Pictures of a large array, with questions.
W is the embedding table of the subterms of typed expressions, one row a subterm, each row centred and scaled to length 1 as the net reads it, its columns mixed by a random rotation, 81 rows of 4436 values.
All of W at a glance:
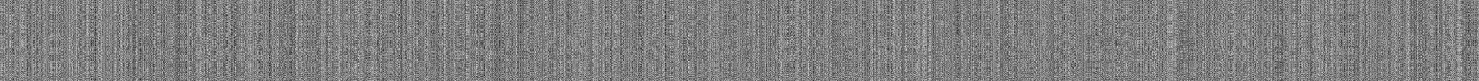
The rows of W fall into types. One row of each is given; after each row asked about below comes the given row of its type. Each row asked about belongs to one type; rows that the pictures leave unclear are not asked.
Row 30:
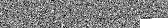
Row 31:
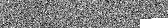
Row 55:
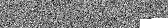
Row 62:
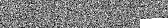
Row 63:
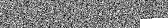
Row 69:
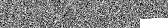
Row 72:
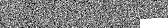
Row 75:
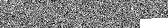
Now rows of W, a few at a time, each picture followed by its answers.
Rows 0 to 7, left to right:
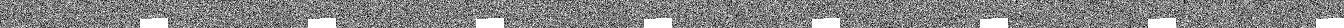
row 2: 30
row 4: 69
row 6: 75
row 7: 69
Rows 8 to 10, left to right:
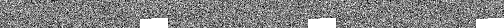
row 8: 75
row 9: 62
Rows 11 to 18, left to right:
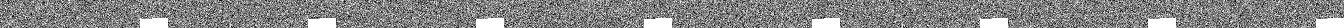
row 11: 30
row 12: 30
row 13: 75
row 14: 55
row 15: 63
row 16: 30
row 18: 69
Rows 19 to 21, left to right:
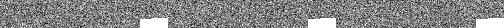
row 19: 31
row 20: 63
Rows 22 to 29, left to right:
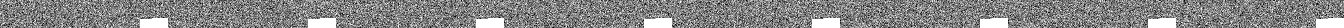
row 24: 62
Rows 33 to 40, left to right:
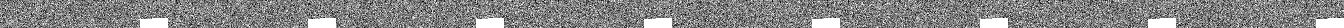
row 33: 30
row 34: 69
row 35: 72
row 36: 75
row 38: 62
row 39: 75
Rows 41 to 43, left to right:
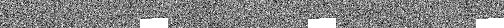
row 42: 31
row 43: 62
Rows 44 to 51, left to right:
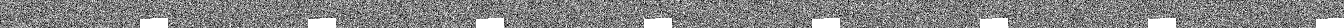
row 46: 63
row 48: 75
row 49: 62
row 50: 69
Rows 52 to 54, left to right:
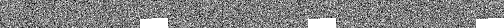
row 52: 72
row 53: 30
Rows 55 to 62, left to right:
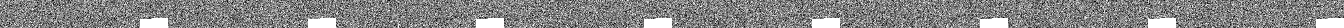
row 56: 69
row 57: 30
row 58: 55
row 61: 72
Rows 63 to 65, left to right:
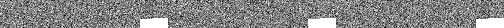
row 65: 63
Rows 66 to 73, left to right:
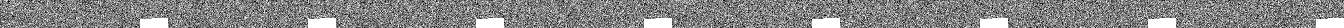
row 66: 75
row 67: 72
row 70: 75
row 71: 69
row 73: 55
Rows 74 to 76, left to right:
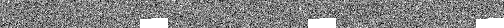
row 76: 31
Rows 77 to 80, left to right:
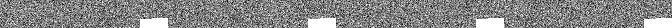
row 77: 55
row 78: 69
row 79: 62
